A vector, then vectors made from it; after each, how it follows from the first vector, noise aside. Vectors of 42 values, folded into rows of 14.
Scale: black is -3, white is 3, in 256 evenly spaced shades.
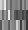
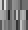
sign-scrambled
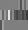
partly zeroed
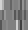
partly zeroed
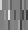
partly zeroed
